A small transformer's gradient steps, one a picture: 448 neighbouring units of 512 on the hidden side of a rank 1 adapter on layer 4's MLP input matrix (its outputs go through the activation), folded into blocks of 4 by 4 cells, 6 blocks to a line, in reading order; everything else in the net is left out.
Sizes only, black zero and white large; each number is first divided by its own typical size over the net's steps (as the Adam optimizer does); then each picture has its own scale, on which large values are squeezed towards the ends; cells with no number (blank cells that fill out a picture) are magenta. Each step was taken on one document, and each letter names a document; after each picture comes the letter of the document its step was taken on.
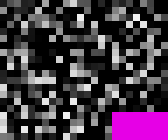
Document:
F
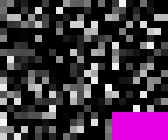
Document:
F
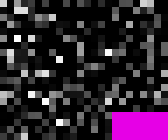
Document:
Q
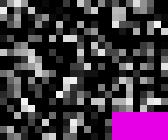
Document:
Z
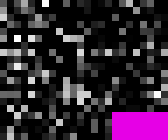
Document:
Q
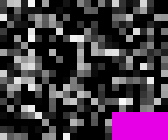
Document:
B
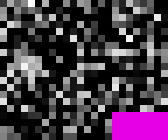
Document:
B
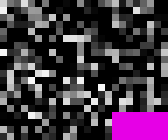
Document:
B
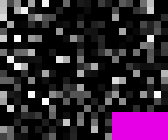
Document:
Q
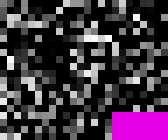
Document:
F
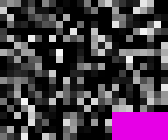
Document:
Z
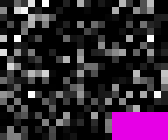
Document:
Q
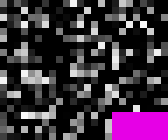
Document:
F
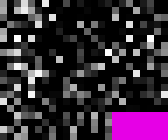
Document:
Q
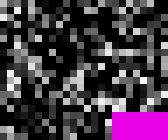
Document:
Z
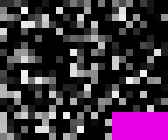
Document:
F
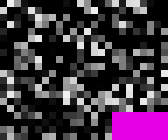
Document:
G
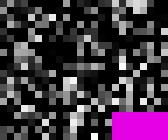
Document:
G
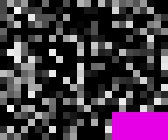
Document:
Z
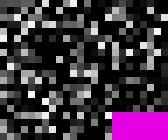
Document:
F
